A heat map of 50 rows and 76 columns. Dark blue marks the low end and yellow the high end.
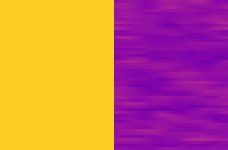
The table splits into one row of 2 panels. Panel 1,1: very high, flat. Panel 1,2: low, streaked across, faint in contrast.
